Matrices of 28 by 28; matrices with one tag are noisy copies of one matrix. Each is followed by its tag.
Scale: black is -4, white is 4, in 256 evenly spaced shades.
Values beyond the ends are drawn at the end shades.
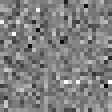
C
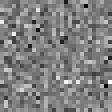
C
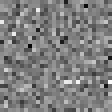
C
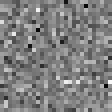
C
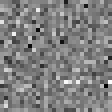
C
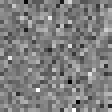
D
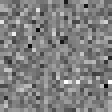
C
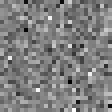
D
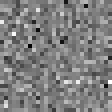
C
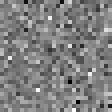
D
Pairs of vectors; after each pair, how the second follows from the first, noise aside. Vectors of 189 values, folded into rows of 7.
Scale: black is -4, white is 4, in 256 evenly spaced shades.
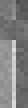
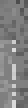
partly zeroed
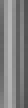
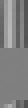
partly zeroed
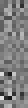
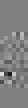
partly zeroed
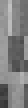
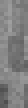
shrunk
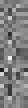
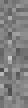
shrunk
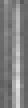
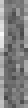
wrapped around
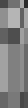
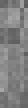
shrunk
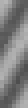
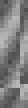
wrapped around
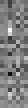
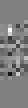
partly zeroed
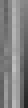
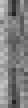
wrapped around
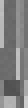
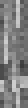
wrapped around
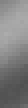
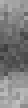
wrapped around
